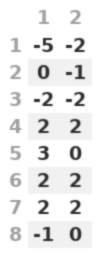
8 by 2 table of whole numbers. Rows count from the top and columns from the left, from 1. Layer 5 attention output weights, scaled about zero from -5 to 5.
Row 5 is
3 0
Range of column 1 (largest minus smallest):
8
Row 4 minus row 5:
-1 2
